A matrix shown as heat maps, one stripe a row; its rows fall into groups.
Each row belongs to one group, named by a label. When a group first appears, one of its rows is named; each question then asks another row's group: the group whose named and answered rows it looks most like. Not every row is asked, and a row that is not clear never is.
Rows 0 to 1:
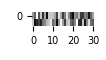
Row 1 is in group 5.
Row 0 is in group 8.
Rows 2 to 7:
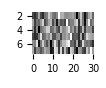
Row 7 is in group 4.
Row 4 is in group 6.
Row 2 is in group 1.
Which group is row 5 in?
1
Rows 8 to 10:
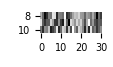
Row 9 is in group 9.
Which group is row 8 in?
9
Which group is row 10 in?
4
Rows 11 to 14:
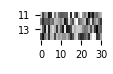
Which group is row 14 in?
8
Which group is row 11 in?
4
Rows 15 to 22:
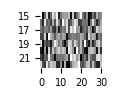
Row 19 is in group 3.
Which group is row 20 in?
6
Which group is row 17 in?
1
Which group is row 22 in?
9
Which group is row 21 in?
1
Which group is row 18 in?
6
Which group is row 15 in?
4
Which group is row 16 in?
8
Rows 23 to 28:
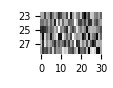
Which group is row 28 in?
8
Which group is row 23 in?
4
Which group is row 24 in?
8
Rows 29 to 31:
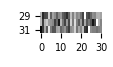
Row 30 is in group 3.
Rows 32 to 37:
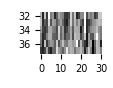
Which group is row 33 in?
3
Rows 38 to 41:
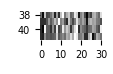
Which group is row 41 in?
1
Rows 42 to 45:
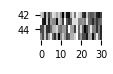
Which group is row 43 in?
9
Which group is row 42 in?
9
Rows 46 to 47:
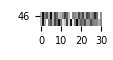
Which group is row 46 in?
3
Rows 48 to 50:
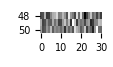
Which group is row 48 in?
6
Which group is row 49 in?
4
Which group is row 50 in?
5
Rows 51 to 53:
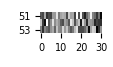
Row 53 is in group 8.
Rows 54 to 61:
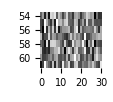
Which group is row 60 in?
1
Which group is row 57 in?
3
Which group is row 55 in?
8
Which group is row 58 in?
9
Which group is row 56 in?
8
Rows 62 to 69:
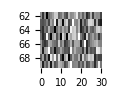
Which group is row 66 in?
5
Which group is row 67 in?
3
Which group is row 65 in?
4
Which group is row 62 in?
6
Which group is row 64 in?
1
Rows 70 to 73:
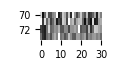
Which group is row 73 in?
5
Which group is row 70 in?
4
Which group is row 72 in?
1
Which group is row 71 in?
4
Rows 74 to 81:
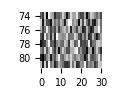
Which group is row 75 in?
3
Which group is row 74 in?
6
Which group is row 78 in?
1
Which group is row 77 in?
8
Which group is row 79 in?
6
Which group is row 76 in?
4
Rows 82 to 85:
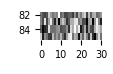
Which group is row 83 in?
6
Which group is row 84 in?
1
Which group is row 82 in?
5
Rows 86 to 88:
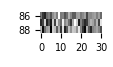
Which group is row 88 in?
4
